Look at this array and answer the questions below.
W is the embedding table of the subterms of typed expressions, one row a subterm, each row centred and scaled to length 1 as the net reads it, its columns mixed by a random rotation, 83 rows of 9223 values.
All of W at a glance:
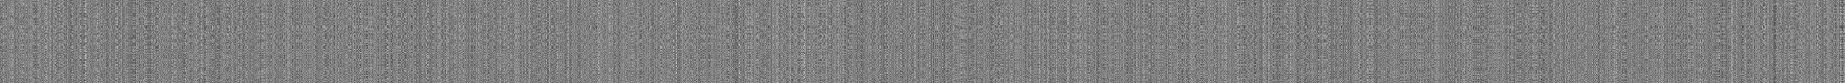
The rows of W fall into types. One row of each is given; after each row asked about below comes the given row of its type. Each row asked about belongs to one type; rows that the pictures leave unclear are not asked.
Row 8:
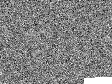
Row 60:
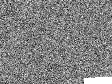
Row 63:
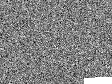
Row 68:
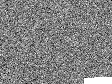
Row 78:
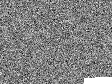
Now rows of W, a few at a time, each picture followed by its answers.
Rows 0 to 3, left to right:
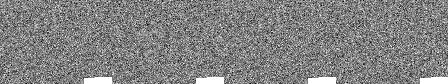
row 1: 8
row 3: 63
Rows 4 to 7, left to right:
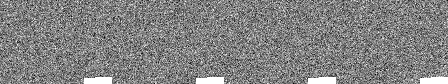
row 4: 63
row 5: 8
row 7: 60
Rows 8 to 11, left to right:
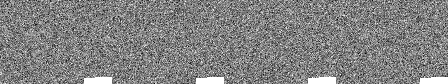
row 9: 8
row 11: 78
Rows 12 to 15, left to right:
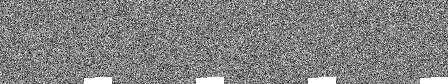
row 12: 8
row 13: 60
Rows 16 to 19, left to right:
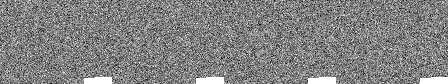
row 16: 60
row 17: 68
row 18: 8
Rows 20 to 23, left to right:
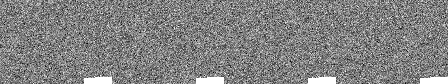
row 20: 60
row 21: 78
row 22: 78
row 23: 68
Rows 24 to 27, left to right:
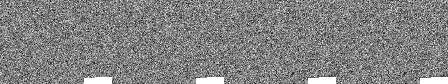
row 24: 78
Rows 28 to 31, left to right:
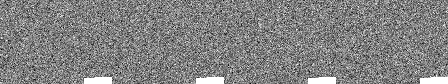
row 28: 68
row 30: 63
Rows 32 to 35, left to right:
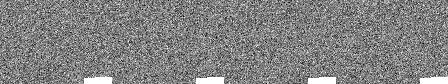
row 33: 63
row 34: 8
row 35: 60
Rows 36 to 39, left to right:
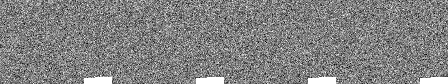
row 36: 60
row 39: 68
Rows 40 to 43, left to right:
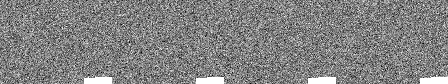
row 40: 78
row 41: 63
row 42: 68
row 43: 60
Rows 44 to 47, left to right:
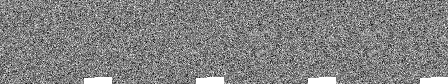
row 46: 8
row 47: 8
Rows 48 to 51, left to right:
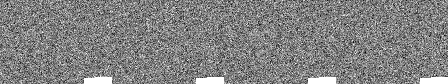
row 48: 8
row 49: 63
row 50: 8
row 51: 63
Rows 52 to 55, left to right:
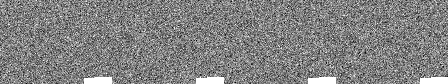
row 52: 68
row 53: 78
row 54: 63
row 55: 78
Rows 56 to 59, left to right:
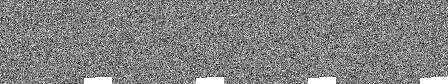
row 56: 8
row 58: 63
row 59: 60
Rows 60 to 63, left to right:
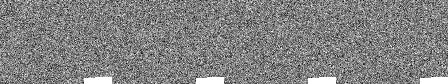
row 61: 8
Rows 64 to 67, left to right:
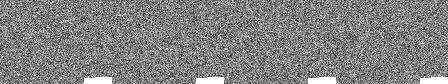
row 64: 78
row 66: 63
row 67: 78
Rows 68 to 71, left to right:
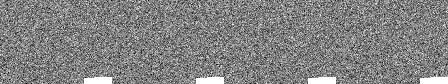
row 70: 68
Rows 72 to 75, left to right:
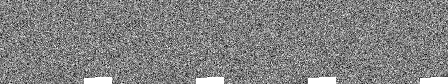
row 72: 63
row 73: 63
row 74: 8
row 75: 68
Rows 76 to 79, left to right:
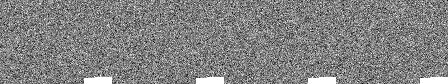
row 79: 68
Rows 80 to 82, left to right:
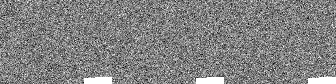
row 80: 60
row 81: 68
